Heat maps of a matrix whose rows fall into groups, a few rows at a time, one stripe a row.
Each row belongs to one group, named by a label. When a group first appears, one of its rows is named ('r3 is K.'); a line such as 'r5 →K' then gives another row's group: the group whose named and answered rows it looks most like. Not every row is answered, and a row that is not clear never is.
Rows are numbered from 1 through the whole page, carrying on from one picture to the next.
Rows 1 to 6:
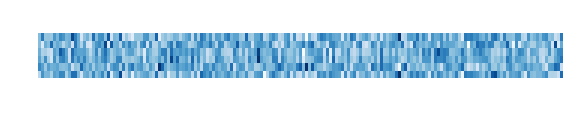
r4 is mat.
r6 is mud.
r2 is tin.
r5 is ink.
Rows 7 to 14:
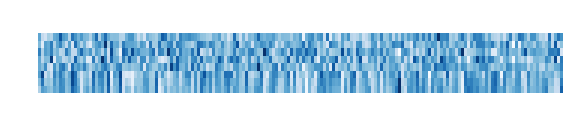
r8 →tin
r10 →tin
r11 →mat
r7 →mat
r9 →ink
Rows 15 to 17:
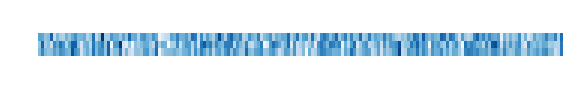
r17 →mud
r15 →tin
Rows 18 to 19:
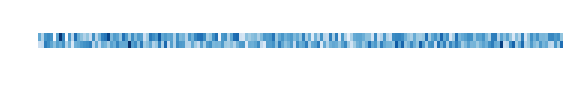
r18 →tin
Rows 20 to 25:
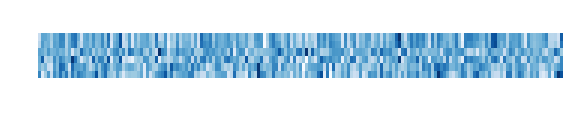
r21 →mud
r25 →mat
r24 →mat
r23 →mud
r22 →ink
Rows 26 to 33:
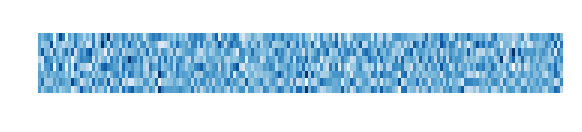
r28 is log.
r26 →tin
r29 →ink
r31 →ink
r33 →ink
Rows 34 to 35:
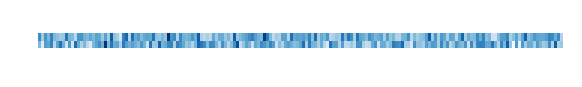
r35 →tin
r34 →ink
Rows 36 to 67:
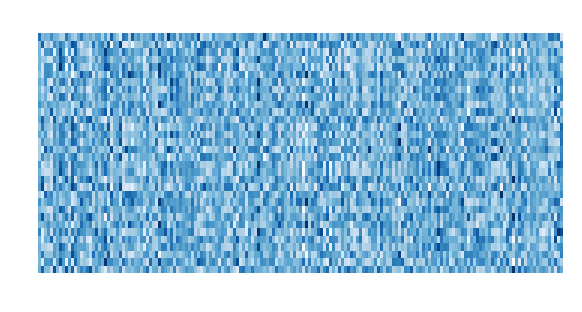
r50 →mud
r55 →log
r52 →mud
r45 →ink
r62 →mat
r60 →log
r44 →mat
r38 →tin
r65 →mud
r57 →ink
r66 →tin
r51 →ink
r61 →ink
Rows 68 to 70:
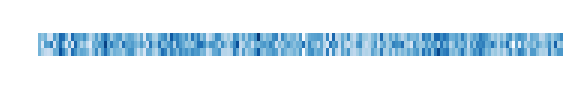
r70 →mat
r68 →mat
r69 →tin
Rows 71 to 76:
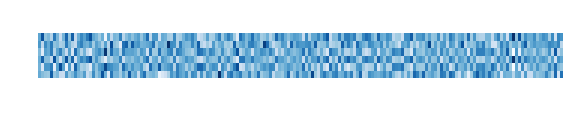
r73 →tin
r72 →ink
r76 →tin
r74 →log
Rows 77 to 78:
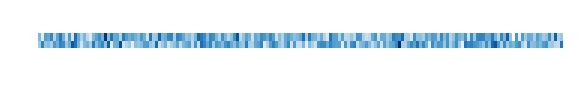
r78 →mud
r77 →tin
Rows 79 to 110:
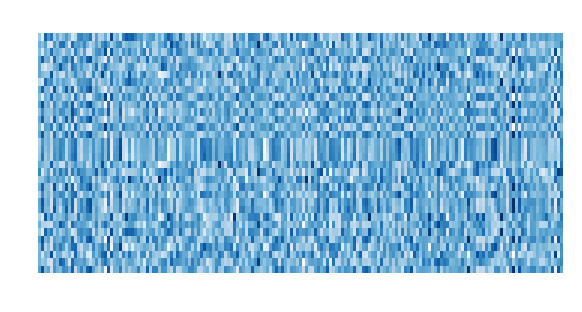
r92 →log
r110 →log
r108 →tin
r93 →mud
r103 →ink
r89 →mud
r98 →ink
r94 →mud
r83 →mat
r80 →mat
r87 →tin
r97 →mat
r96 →tin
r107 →mud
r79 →ink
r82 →log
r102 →log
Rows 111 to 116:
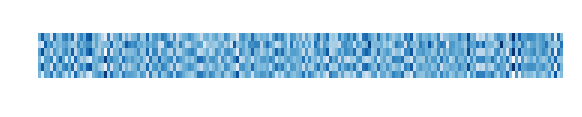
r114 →tin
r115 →log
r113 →log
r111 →log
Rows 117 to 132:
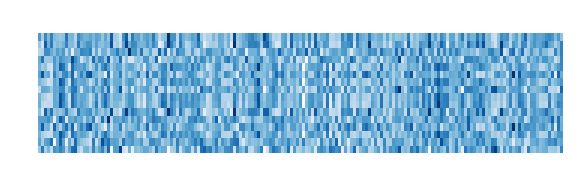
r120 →mud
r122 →log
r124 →mud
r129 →log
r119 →ink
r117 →ink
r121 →mat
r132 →mud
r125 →mat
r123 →mat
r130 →mat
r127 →ink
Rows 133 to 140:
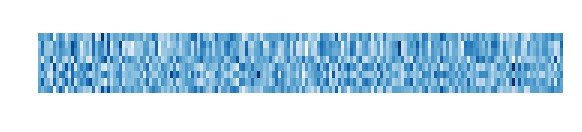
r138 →mat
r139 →log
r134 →mud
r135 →mud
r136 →tin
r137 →log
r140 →tin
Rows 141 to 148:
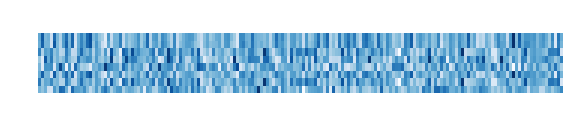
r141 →log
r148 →mat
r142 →log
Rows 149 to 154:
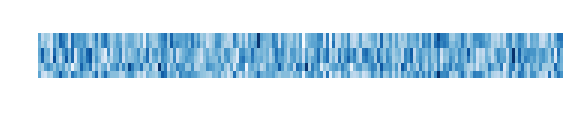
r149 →mat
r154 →mat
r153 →ink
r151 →log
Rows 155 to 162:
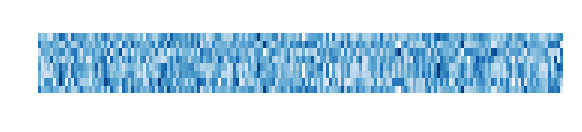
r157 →mud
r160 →mat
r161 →tin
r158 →tin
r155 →mat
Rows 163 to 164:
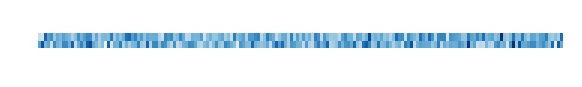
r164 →log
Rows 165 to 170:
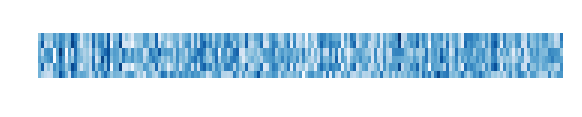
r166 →mud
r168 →tin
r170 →mat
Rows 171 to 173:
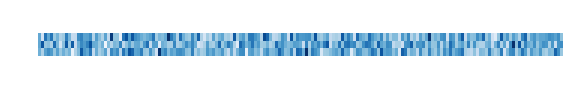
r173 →ink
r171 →ink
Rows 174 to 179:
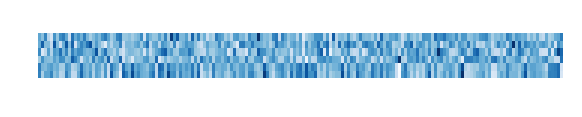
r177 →mud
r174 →mat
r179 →ink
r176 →mat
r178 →ink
